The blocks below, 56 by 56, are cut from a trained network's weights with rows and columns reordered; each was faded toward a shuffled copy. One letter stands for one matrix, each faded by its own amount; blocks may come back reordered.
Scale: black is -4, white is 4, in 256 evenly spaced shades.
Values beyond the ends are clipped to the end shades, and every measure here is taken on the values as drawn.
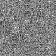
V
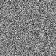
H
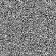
V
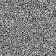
H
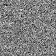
H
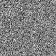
H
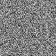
H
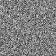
H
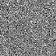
V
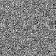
V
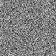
H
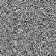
V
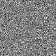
V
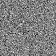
H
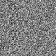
H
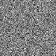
V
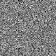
V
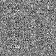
V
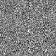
V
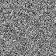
H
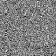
H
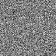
V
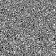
V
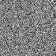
H
